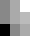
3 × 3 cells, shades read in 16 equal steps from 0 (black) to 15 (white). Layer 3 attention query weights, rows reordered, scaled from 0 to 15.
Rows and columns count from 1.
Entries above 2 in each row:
3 3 2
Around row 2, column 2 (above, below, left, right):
10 8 8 11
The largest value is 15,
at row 1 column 3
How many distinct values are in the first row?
3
